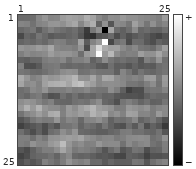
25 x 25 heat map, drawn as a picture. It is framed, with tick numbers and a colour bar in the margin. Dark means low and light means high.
Roughest part: top middle. Stripes: horizontal, repeating 5 times. Odd patch: rougher, in the top middle. Average level on the scale: 50%. Grain: streaks across.
